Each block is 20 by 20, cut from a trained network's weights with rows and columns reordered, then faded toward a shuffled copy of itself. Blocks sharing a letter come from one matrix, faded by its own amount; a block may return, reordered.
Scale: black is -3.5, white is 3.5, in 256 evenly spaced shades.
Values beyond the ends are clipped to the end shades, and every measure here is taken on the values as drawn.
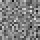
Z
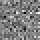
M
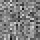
Z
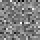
M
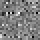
M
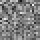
Z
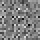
Z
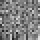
Z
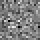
M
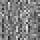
Z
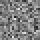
Z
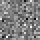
M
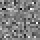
M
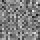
Z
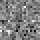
M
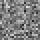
Z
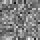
Z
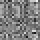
Z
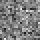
M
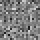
M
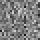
Z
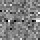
M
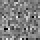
M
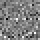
M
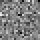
M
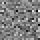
M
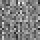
Z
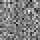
Z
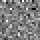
M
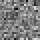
Z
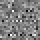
M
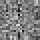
Z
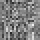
Z
